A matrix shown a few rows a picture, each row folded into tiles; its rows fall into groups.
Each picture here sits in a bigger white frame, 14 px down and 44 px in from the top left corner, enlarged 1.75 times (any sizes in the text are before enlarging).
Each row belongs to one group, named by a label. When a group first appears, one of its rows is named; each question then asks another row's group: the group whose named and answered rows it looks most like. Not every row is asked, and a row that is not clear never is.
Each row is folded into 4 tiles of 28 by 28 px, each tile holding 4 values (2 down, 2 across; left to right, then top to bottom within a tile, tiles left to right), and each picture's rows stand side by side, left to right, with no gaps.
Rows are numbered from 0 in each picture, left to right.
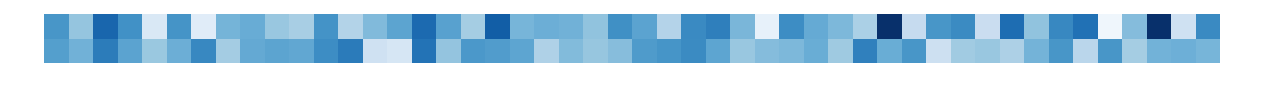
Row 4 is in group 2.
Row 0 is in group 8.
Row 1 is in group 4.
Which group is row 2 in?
2
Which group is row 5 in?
2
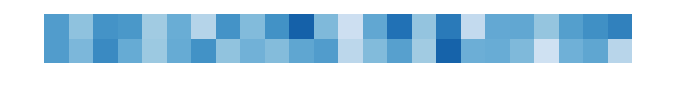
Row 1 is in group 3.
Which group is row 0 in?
8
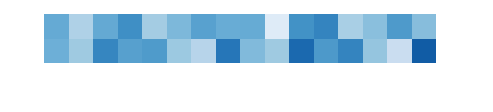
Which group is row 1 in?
4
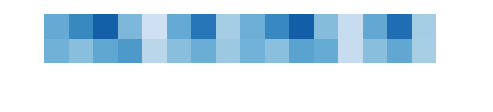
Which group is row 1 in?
3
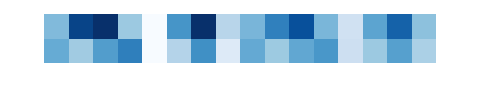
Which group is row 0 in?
3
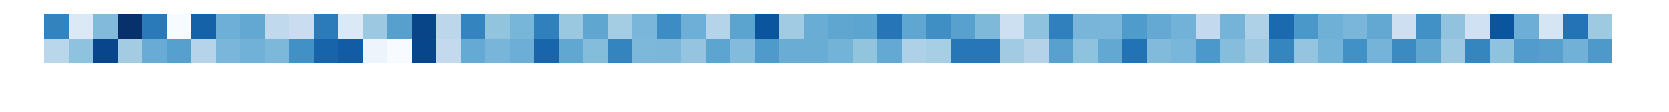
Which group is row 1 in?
4
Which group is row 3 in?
2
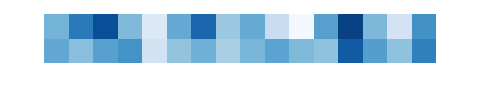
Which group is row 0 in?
3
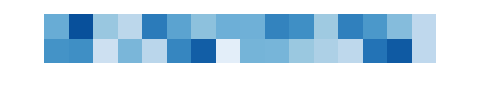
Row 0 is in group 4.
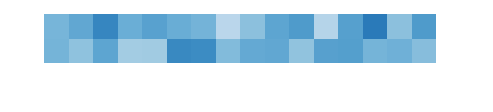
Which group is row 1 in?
2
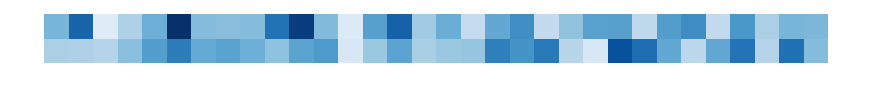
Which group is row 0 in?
2
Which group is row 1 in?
3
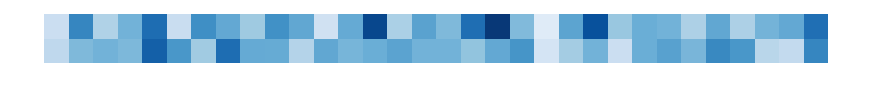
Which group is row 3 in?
4
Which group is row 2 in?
3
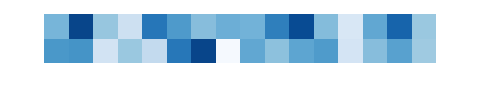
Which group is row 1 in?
3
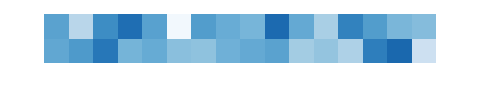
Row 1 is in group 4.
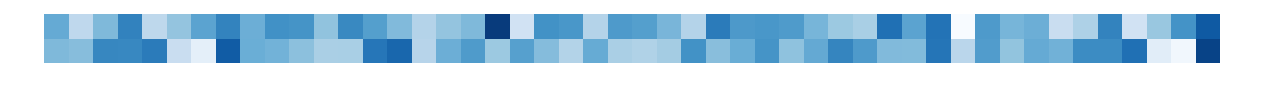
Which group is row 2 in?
2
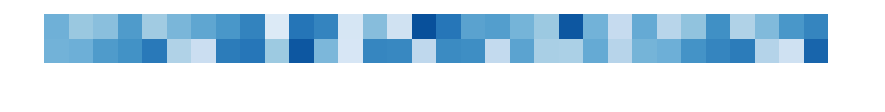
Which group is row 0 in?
4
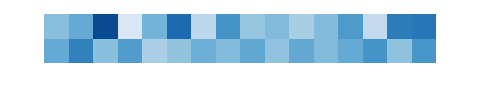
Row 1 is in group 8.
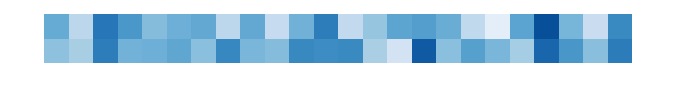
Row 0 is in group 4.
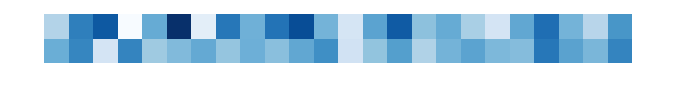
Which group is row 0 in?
2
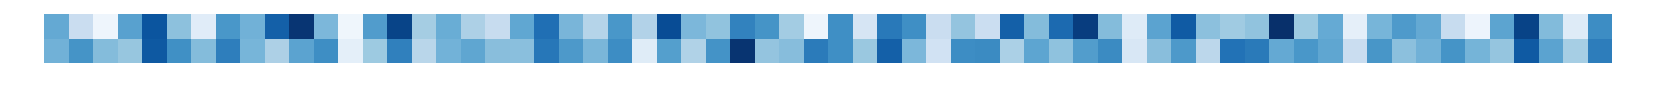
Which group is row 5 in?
3
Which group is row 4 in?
8
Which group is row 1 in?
3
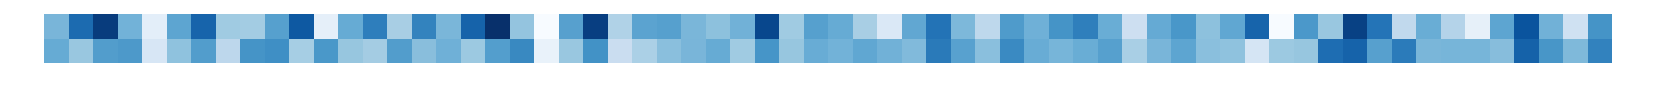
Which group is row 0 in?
3
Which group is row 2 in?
3
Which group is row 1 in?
2
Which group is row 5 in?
3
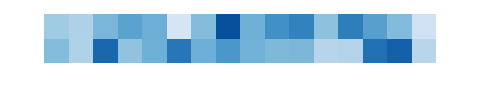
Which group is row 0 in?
8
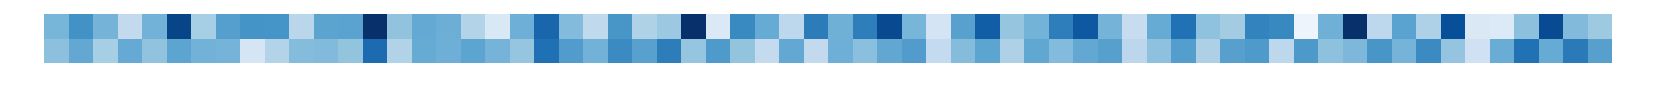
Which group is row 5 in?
3
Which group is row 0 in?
2
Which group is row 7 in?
2
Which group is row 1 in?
2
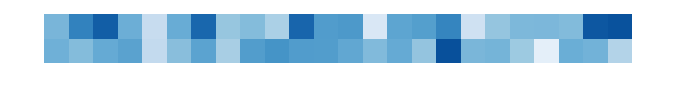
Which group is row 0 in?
3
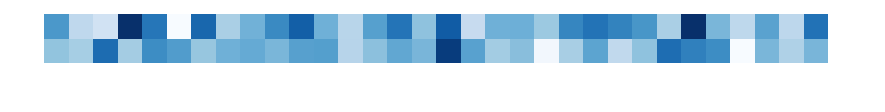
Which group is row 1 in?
3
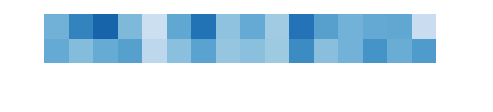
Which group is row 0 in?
3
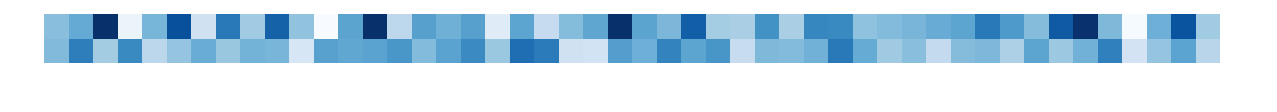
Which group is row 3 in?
2
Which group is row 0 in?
2
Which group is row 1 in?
2
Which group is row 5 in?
3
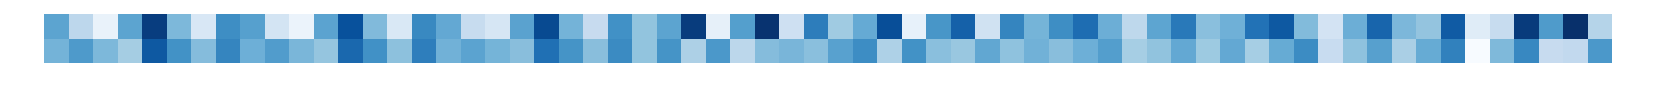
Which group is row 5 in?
3
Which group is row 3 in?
2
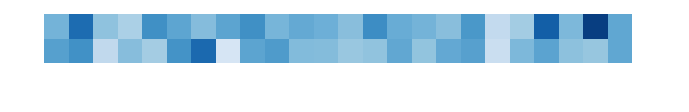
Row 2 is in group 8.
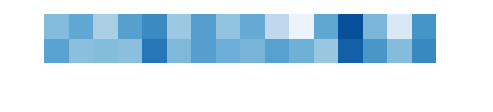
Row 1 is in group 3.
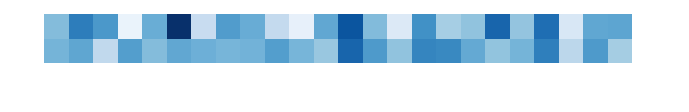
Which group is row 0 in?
2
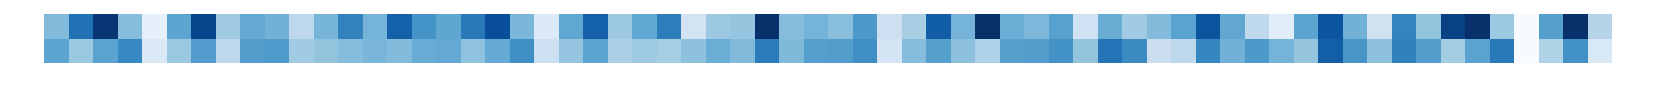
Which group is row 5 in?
4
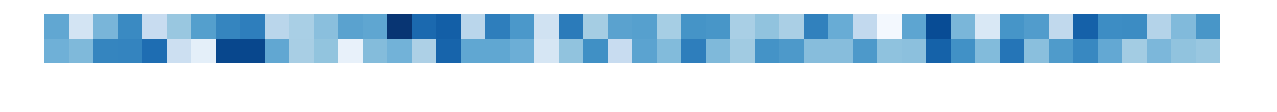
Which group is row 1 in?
8
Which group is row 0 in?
4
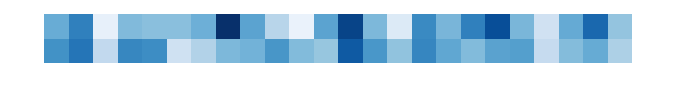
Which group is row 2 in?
3
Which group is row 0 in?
4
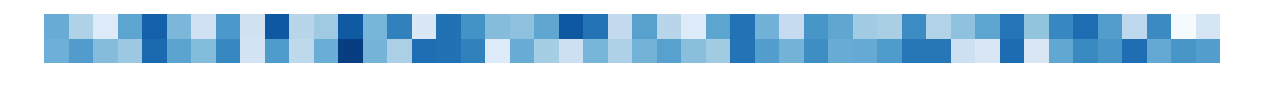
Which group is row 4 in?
4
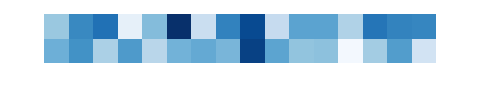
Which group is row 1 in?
8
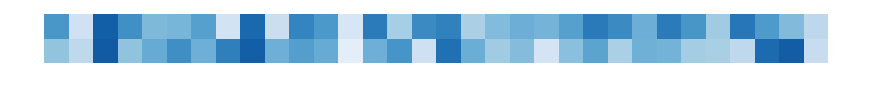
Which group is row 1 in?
8
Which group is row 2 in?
8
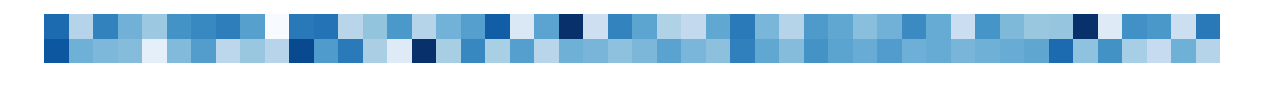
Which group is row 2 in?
2
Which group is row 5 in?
2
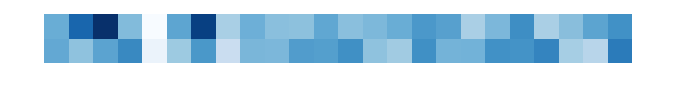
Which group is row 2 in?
4
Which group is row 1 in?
4
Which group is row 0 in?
3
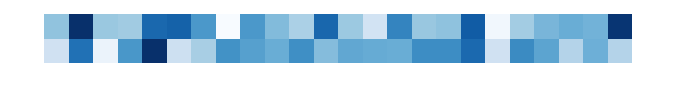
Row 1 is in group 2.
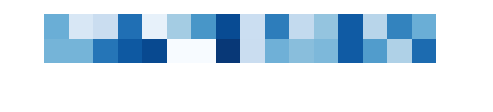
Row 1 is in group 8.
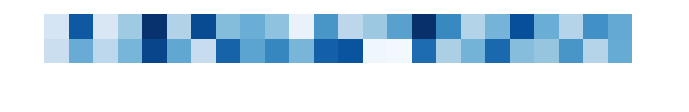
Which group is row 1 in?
4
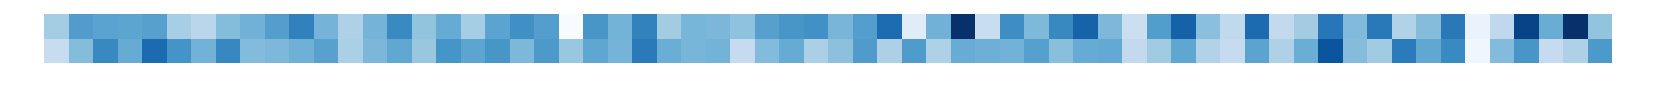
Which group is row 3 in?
8
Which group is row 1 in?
3
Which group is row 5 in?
3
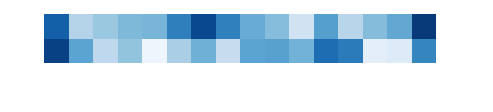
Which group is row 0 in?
8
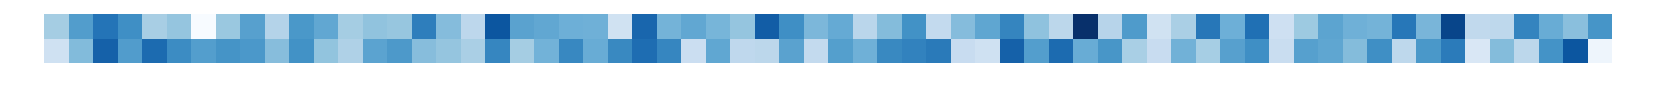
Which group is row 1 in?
8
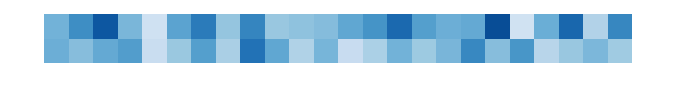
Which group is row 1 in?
8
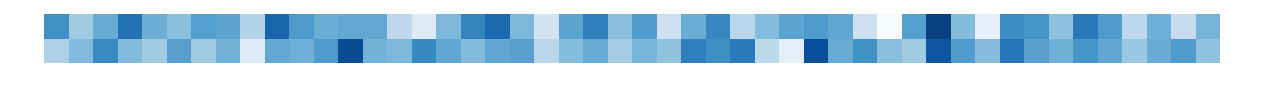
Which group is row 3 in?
4
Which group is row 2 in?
3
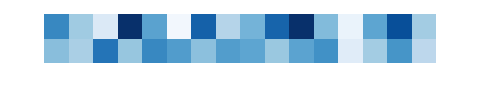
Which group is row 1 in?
3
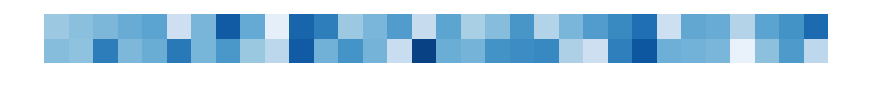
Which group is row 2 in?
4
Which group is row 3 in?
8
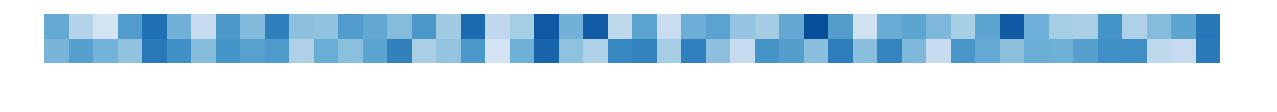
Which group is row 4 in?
8
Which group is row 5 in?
4
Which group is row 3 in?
8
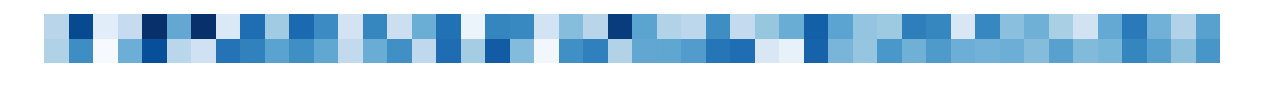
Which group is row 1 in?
8
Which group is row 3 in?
4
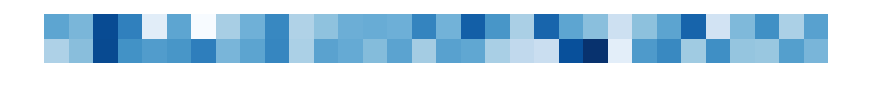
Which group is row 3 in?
2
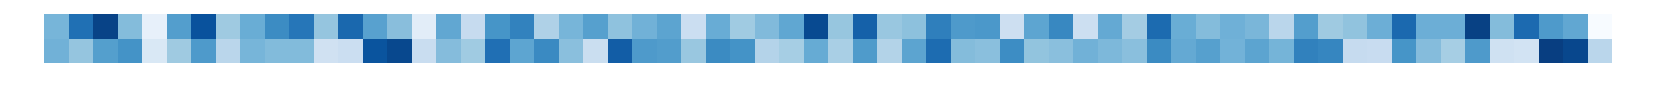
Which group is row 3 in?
4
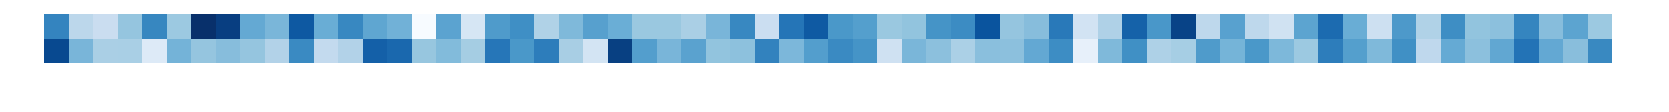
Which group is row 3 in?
8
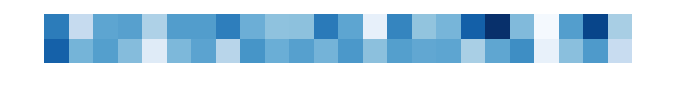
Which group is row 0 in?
8
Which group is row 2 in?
3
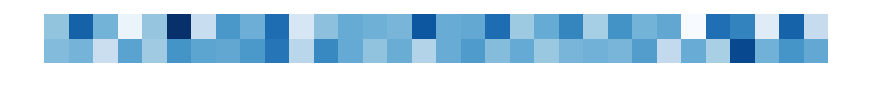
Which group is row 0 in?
2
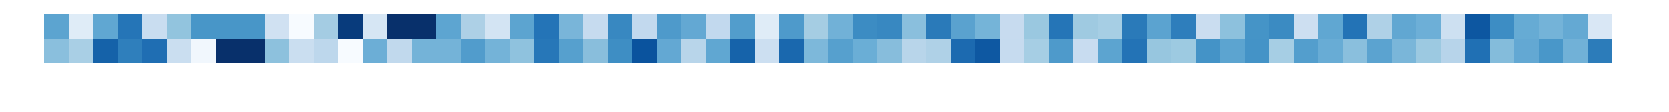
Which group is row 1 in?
8
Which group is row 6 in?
2
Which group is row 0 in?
4
